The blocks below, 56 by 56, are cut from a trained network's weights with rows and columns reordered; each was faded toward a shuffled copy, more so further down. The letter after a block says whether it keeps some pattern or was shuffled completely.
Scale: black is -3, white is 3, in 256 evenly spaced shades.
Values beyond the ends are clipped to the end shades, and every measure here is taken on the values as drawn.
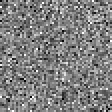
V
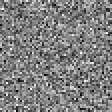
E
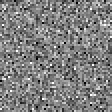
E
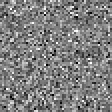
V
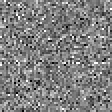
V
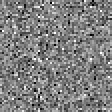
V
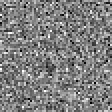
V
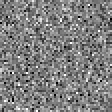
V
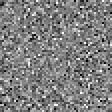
V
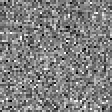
V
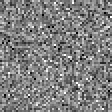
E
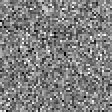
E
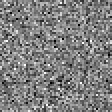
V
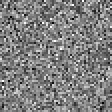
E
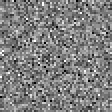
E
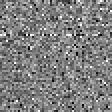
V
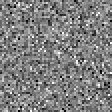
E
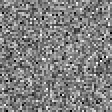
E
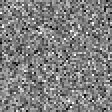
E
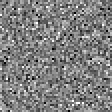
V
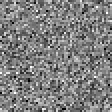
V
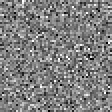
E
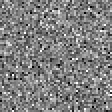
E
